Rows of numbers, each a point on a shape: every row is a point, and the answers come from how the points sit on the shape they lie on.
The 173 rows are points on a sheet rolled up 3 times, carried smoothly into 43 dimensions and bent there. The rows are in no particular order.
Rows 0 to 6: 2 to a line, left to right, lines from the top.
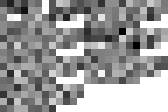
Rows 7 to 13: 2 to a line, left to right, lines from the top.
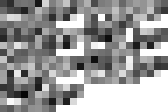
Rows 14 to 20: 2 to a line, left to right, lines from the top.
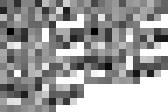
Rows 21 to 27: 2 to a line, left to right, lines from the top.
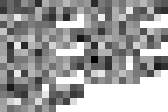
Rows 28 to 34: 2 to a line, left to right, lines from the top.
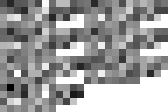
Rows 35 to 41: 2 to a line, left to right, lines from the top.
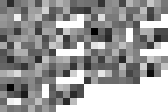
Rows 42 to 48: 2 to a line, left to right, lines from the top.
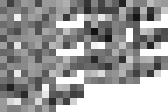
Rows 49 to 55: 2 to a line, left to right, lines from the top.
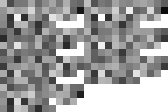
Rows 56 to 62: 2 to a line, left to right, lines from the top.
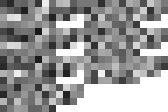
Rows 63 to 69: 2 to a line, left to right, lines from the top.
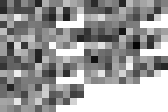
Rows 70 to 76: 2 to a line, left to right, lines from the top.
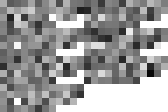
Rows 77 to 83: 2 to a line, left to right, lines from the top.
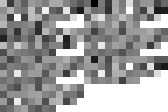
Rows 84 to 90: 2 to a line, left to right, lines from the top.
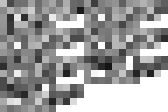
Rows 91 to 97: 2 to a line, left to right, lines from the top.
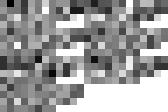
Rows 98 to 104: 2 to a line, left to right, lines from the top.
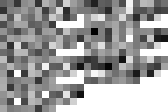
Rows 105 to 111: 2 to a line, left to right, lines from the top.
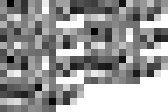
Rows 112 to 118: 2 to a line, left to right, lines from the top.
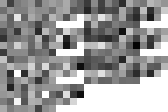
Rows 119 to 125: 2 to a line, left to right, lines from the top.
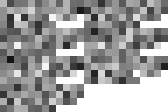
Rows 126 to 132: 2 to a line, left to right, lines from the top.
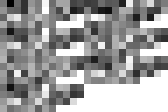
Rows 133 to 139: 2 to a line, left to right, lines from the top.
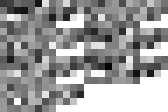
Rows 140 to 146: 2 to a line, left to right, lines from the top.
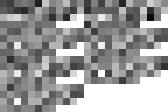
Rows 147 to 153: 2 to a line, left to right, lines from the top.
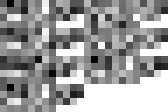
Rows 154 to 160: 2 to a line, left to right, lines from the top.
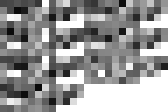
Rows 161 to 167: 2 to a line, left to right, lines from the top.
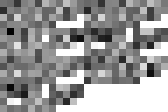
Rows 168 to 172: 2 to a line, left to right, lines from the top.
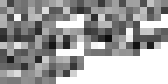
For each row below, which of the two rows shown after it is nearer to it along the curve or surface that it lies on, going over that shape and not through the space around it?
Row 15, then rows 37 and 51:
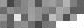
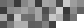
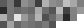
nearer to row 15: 51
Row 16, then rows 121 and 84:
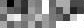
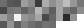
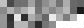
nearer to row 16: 84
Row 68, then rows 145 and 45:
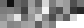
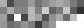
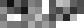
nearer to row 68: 145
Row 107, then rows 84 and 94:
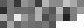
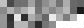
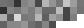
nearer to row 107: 94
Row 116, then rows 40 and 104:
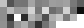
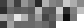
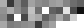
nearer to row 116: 104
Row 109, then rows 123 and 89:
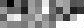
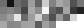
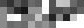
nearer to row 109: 89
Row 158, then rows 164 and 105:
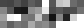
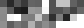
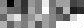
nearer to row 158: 164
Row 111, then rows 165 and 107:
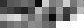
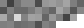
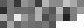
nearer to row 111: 107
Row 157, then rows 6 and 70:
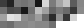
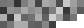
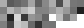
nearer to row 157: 6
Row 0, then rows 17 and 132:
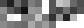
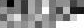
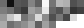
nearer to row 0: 17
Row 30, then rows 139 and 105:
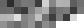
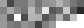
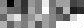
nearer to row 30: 139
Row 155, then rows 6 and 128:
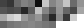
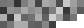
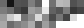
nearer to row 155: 128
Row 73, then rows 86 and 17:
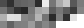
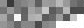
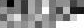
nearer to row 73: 86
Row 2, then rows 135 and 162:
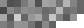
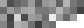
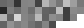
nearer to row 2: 162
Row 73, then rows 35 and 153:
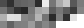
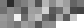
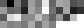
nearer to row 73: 35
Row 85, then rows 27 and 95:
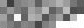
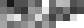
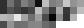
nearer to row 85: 27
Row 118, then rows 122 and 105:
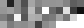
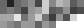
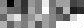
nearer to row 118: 105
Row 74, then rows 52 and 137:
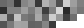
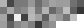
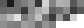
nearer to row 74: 52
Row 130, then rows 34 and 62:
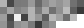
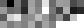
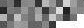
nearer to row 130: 62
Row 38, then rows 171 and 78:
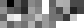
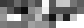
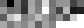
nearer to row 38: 78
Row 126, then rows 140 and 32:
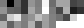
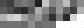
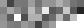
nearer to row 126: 32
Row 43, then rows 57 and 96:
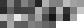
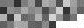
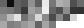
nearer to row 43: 57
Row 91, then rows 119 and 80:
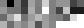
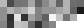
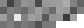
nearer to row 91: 119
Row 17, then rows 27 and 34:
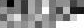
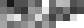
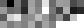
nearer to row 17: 34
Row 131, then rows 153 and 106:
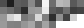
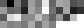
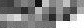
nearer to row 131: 106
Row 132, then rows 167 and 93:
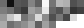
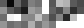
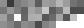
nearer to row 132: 93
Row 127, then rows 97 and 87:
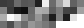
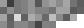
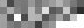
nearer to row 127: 87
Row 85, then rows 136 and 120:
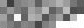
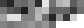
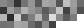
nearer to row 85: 136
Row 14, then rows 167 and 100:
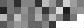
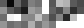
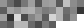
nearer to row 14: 100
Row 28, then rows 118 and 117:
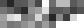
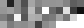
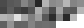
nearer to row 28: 117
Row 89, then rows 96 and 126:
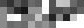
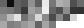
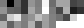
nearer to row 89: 126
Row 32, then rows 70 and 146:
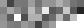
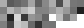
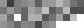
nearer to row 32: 146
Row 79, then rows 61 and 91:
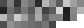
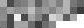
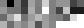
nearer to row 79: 61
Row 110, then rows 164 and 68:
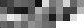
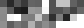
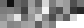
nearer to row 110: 164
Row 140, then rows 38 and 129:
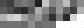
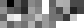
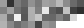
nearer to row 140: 129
